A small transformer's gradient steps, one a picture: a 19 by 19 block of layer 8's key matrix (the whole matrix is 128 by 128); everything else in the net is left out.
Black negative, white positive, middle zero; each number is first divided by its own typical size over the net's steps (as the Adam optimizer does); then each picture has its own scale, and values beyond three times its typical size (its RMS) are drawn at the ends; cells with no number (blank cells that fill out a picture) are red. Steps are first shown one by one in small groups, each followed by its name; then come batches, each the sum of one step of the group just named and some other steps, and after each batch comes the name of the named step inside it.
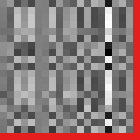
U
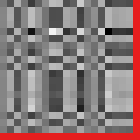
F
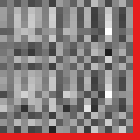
U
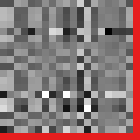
F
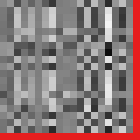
U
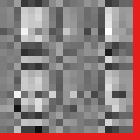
U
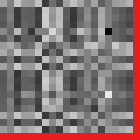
F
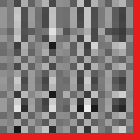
F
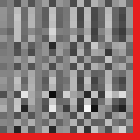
U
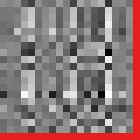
U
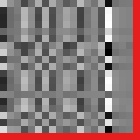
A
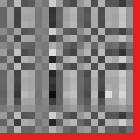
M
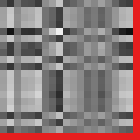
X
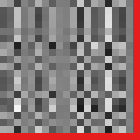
A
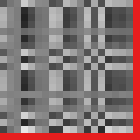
X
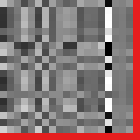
A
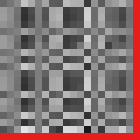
A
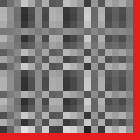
X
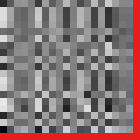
X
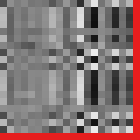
X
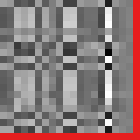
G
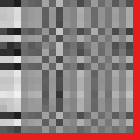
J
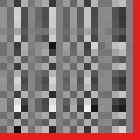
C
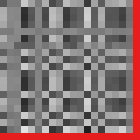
C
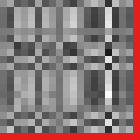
G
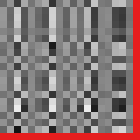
C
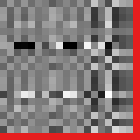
G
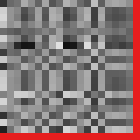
J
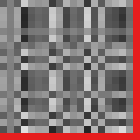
C
